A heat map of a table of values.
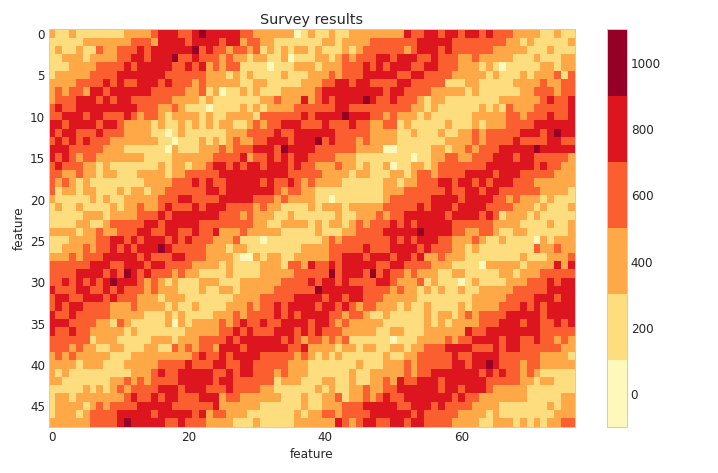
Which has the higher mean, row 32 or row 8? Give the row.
32
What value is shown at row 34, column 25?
400
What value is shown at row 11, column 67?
600
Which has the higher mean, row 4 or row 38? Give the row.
38
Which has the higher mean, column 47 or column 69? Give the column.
47
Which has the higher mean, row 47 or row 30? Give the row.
30
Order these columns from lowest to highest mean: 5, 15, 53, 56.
5, 53, 15, 56
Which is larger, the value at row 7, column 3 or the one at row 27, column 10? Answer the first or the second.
the second
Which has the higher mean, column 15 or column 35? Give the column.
15
